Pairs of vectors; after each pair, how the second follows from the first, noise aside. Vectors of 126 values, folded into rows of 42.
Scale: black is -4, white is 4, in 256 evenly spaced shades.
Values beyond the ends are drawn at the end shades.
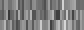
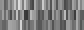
reversed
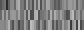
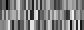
scaled up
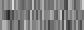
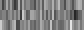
reversed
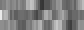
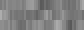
shrunk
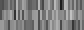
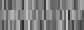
reversed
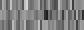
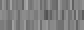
shrunk
